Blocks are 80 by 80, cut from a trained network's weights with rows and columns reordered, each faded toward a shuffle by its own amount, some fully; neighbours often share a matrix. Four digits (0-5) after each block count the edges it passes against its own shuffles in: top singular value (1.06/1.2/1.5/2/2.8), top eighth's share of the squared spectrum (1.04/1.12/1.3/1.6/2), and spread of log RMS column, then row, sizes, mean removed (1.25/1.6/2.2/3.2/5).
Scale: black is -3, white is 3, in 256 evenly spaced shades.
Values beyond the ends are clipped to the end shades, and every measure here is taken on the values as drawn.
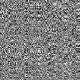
4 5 3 2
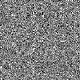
3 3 2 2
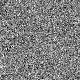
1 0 0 0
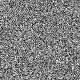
0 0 0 0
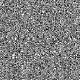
3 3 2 2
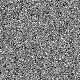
0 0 0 0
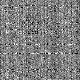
3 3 1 3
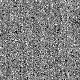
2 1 0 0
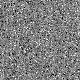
0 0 0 0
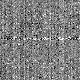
3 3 0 3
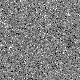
0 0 0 0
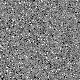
0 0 0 0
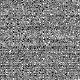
3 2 2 0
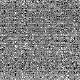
3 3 3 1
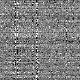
3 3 3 0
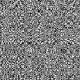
4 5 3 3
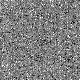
1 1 0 0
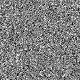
2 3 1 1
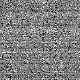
3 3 3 0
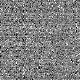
2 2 2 0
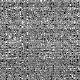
3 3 3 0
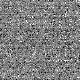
2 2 2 0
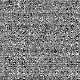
3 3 3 0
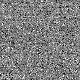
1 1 1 0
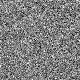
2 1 0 0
